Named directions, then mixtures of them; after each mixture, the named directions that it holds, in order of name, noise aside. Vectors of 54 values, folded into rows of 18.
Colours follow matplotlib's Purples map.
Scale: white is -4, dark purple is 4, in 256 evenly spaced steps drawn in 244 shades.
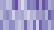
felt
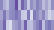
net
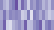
net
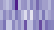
felt, net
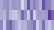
felt, net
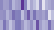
felt, net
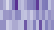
felt, net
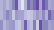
felt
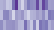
felt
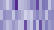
felt, net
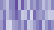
net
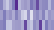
felt, net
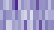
felt, net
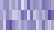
felt, net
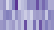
felt, net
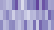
felt
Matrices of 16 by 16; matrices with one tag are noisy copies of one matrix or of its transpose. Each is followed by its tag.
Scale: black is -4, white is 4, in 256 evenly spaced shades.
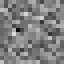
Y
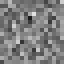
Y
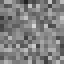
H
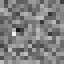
Y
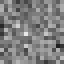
H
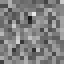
Y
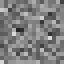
Y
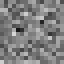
Y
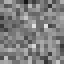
H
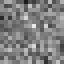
H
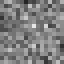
H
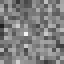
H
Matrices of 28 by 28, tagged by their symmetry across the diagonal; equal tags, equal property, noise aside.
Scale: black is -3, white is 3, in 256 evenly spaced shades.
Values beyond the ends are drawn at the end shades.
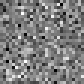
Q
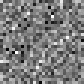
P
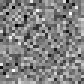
P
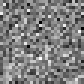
Q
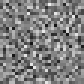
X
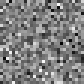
X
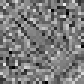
P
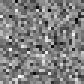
X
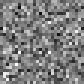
Q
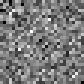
P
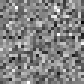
Q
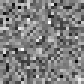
P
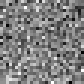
X
